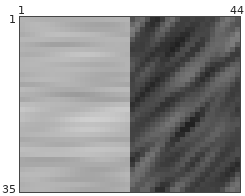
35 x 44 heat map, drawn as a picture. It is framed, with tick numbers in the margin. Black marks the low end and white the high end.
It is made of 1 by 2 panels. Panel 1,1: high, streaked across, faint in contrast. Panel 1,2: low, slanting up to the right.
